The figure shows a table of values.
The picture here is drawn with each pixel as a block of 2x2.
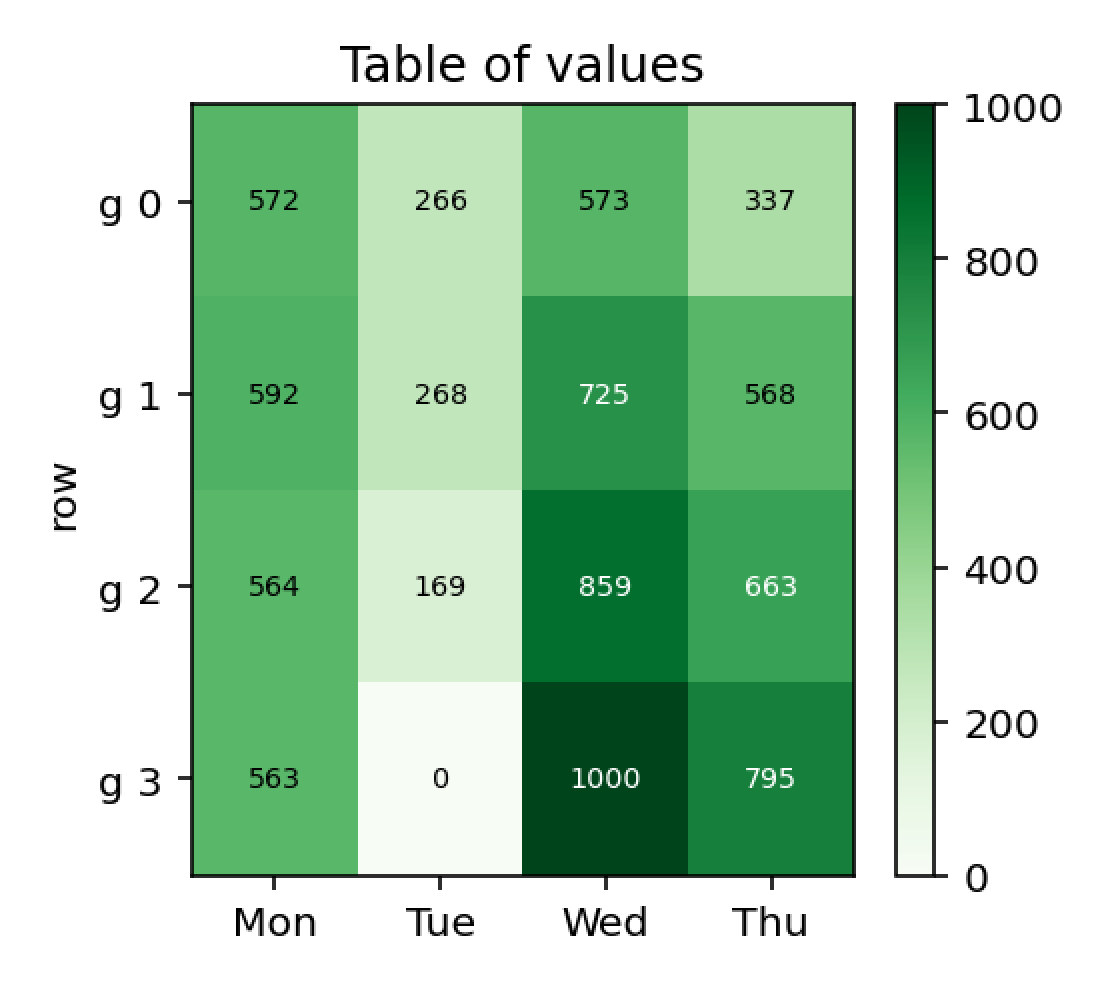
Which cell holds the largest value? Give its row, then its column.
g 3, Wed
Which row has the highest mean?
g 3
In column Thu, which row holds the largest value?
g 3
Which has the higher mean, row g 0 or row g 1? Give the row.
g 1
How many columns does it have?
4
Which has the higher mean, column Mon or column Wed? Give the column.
Wed
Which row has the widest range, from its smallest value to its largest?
g 3
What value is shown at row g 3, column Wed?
1000
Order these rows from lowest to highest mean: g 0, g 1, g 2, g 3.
g 0, g 1, g 2, g 3
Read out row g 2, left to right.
564 169 859 663
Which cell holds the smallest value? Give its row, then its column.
g 3, Tue
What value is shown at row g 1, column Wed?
725
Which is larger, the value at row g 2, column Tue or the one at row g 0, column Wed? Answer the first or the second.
the second
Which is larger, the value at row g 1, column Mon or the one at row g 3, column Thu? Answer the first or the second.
the second
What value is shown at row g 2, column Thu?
663
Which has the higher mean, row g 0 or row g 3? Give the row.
g 3
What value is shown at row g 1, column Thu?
568
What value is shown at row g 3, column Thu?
795
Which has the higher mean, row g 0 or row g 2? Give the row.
g 2
